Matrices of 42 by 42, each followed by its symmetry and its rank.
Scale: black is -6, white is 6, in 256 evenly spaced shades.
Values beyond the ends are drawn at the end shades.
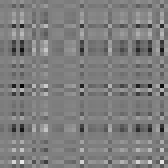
neither, rank one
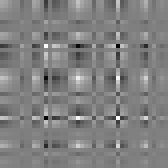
symmetric, rank one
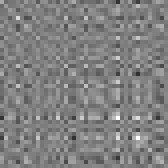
symmetric, rank three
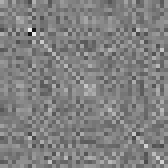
symmetric, rank five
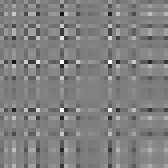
symmetric, rank one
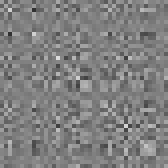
symmetric, rank three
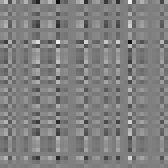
neither, rank one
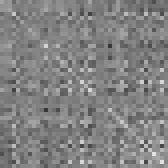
symmetric, rank five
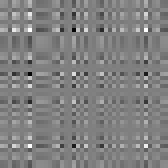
symmetric, rank one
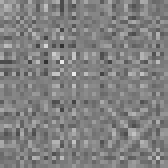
symmetric, rank three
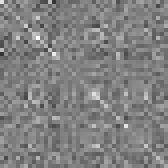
symmetric, rank five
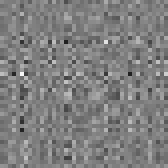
neither, rank three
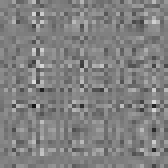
neither, rank three
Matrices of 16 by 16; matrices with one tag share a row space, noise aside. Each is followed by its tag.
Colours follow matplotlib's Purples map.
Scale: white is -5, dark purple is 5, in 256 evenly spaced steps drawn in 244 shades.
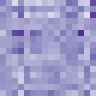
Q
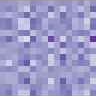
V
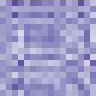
Q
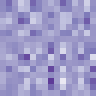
V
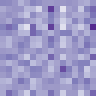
V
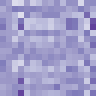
Q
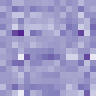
Q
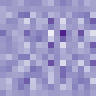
V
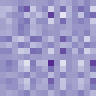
V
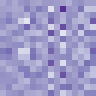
V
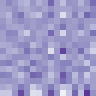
V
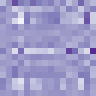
Q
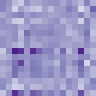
Q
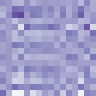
Q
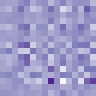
V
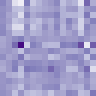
Q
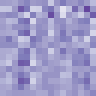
V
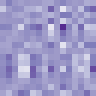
V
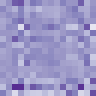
Q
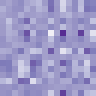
V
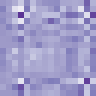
Q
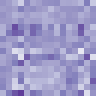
Q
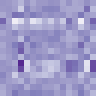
Q
